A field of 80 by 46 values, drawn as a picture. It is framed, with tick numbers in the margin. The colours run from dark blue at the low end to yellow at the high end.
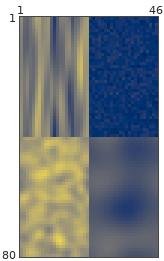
The table splits into 2 rows of 2 panels. Panel 1,1: middling, streaked downward, strong in contrast. Panel 1,2: very low, fine-grained, faint in contrast. Panel 2,1: high, blotchy. Panel 2,2: low, smooth.
